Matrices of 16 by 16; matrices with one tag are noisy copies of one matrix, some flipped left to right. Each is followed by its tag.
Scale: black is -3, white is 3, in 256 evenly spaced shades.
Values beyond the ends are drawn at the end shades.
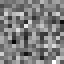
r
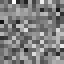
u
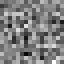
r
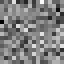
u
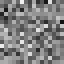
u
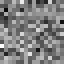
u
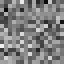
u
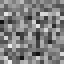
r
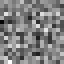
r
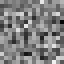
r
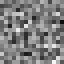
r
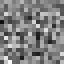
r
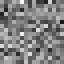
u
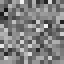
u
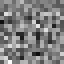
r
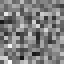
r
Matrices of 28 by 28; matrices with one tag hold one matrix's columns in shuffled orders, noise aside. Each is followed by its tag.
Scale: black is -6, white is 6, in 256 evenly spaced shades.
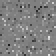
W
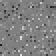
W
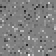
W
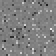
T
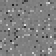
T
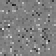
T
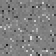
W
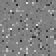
T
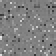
W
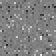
W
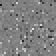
T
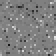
W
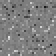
W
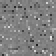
W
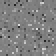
T
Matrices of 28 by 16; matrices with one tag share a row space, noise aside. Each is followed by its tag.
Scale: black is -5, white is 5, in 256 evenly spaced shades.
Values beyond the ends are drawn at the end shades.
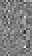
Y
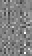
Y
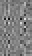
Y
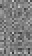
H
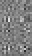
Y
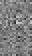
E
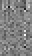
Y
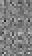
H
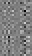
Y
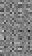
H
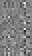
Y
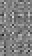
H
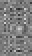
E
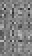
H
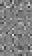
H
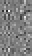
Y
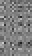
H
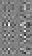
Y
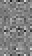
E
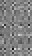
H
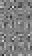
H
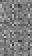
H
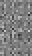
H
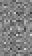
E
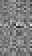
E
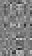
E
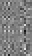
Y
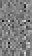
Y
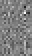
Y
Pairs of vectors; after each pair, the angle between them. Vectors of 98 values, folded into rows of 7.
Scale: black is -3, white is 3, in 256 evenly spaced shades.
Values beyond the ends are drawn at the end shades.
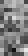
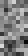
partly aligned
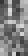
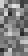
partly opposed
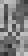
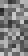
partly opposed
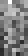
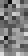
partly opposed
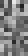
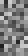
partly opposed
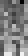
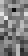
partly opposed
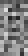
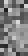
orthogonal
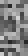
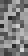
orthogonal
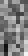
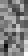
nearly parallel
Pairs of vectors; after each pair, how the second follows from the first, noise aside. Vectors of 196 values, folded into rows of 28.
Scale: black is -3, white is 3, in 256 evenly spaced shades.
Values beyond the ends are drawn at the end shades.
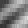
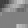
partly zeroed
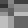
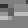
partly zeroed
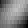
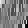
sign-scrambled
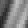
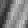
copied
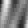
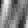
copied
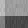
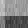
copied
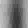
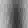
copied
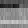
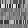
sign-scrambled
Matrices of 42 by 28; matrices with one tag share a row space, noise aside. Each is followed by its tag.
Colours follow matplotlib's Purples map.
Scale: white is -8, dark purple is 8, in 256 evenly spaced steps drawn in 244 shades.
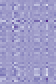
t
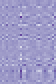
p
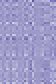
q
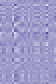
t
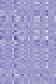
t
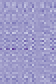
q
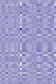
p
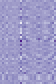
p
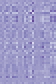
q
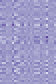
t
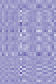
p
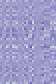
q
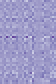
q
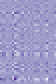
t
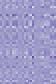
q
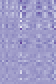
p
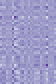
t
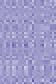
q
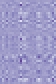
p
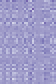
q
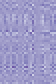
q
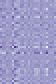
t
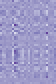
t
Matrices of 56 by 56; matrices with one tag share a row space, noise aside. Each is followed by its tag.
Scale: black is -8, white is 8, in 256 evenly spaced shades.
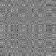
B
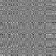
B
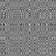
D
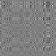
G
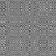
D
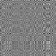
G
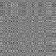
B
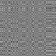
B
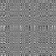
D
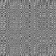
D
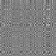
G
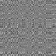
B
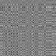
B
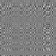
G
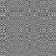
D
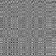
B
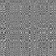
D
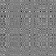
D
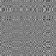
G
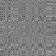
B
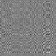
G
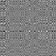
D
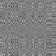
B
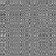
D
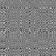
D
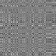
B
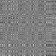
B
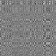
G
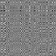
D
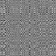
D
